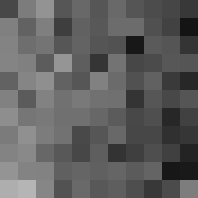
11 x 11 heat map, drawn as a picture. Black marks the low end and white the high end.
Average level on the scale: 40%. Slope: up to the left. Ninth with the highest average: bottom left.
